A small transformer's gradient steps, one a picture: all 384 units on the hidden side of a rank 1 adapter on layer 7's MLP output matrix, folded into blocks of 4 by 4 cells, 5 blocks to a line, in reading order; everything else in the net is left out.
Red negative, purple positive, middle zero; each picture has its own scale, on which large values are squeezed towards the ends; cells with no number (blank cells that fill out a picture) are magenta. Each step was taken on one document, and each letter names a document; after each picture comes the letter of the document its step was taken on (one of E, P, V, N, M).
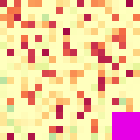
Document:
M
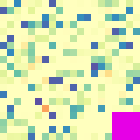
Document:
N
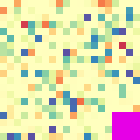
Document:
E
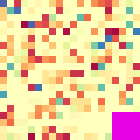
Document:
N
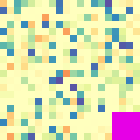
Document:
N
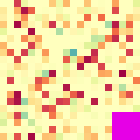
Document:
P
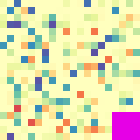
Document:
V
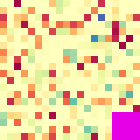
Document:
P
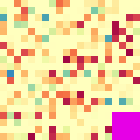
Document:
P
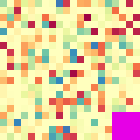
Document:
M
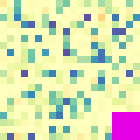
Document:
M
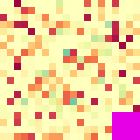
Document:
P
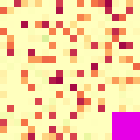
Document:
N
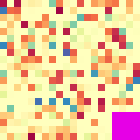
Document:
N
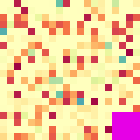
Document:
P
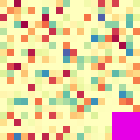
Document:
E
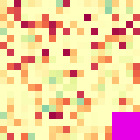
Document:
M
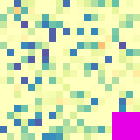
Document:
V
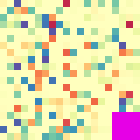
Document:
V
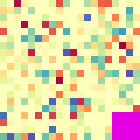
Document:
E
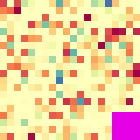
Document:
E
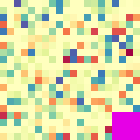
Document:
P
